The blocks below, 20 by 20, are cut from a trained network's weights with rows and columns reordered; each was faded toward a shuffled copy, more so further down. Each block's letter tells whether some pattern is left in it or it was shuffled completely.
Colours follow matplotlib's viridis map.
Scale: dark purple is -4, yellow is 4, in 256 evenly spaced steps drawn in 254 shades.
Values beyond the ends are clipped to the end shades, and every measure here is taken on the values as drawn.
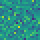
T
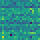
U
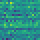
U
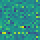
U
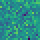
T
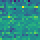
U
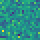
U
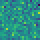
T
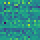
U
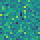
T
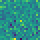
U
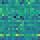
U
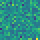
T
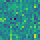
U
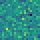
T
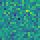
T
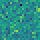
T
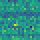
U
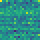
U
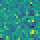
U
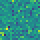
T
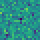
T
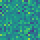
U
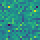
U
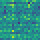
U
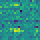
U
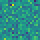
U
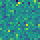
T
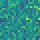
T
